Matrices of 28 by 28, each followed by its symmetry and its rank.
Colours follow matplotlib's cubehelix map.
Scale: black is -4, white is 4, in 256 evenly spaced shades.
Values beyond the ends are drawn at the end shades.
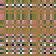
neither, rank one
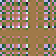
symmetric, rank one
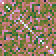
symmetric, full rank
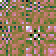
symmetric, rank three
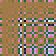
symmetric, rank one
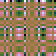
neither, rank one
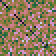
symmetric, full rank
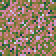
symmetric, full rank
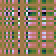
neither, rank one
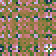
symmetric, rank three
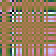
symmetric, rank one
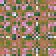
symmetric, rank three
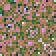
symmetric, full rank
